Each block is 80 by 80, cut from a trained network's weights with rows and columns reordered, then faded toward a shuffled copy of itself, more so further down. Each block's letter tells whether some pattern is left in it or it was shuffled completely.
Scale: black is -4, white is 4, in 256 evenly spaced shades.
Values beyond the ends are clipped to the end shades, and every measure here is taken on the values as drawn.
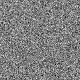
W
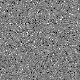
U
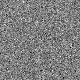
U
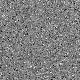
W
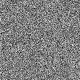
W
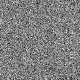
U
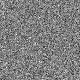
W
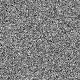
W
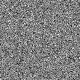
U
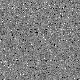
U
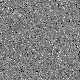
W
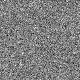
W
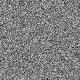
W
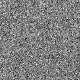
U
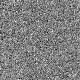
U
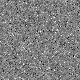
W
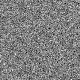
W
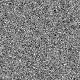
W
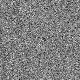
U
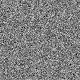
W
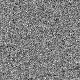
W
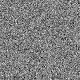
U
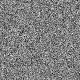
W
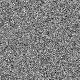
W
